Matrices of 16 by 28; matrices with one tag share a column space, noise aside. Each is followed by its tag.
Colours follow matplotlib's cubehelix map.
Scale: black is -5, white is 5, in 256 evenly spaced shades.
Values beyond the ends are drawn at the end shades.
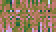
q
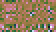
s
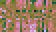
q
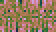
q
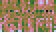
q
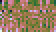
q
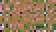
s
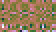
s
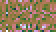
s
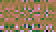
s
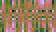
q
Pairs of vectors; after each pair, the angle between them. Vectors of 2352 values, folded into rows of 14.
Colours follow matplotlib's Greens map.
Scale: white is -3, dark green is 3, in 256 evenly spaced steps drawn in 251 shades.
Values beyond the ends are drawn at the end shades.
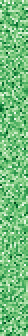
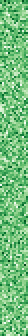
nearly opposite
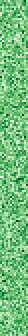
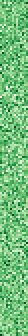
orthogonal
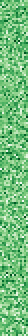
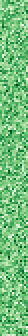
partly aligned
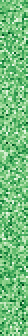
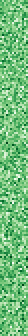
nearly parallel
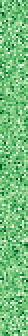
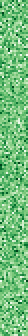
nearly parallel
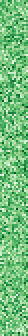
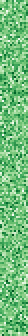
partly opposed
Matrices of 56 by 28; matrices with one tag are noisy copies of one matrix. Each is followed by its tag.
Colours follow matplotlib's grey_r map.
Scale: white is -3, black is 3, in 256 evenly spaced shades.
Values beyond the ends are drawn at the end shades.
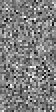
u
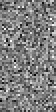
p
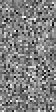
u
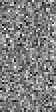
p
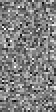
p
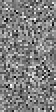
u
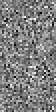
u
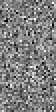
u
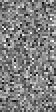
p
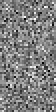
u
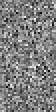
u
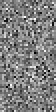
u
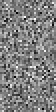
u
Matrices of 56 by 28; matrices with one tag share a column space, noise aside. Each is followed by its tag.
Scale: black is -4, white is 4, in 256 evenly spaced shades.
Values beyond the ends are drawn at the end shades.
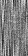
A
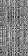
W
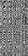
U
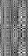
W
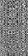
U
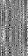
W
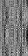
W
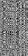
U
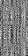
W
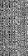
U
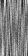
A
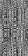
W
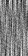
A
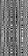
W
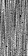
A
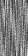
A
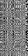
U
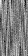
A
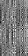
W
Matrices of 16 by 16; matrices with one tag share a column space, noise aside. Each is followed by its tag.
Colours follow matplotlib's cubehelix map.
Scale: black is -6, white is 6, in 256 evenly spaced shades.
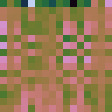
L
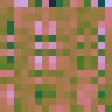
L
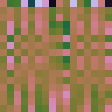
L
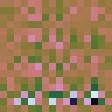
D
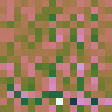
D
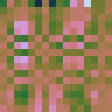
L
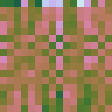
L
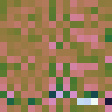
D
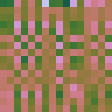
L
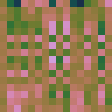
L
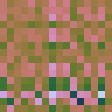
D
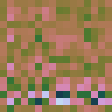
D
